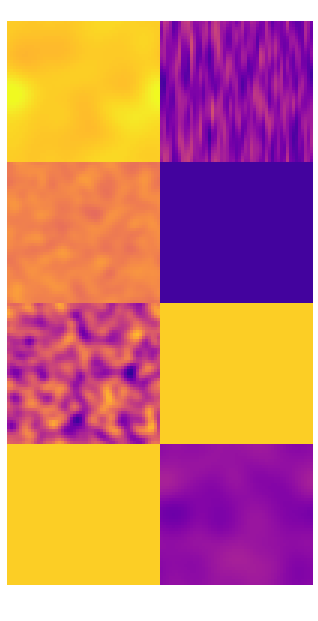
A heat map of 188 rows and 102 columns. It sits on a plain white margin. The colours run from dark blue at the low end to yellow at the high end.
It is made of 4 by 2 panels. Panel 1,1: very high, smooth, faint in contrast. Panel 1,2: low, streaked downward. Panel 2,1: high, blotchy, faint in contrast. Panel 2,2: very low, flat. Panel 3,1: middling, blotchy, strong in contrast. Panel 3,2: very high, flat. Panel 4,1: very high, flat. Panel 4,2: low, smooth, faint in contrast.
